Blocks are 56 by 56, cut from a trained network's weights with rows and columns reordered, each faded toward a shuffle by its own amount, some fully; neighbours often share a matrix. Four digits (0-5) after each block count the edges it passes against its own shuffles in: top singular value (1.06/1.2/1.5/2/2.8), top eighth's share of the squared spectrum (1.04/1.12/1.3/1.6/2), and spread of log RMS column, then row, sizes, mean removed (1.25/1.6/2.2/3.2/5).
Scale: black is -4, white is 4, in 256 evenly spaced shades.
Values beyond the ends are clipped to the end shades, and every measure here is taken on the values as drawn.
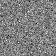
0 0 0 0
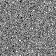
0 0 0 0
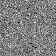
1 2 0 1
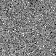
0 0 0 0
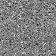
0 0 0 0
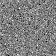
0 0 0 0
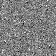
0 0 0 0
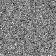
0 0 0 0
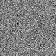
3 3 0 1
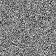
2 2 0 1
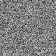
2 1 0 0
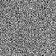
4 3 0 2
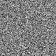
2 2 0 1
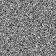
2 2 0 0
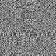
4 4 1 2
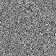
3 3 0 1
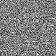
3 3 1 2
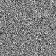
3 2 0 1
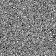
2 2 0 0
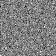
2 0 0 0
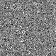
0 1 0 0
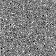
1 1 0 1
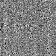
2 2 0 1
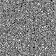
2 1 0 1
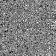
1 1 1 0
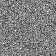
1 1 0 0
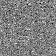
0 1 0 0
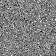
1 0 0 0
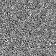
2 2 0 1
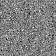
1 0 0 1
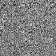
2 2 1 1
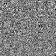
3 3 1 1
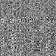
3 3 1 2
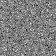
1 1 0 0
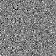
3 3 1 1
